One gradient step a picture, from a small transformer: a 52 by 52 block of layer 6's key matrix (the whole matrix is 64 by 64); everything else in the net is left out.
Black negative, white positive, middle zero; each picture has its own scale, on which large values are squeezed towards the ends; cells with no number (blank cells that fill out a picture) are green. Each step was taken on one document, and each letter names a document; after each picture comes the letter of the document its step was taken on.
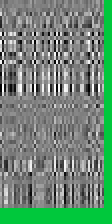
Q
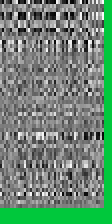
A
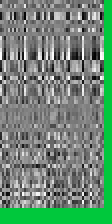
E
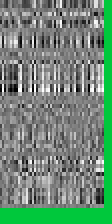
Q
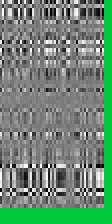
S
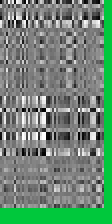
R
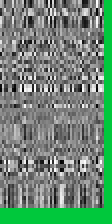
Q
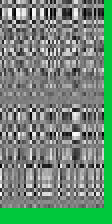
S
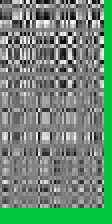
R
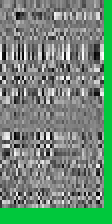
E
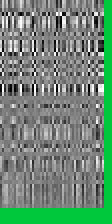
Q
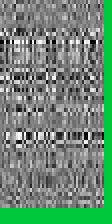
A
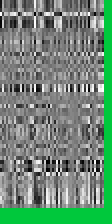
Q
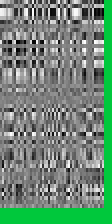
S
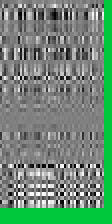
E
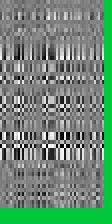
E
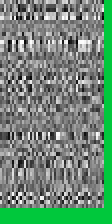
A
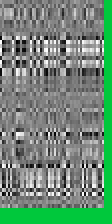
S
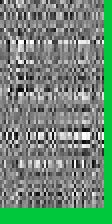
A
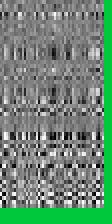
E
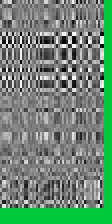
R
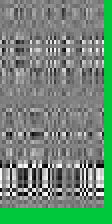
S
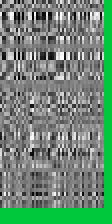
E
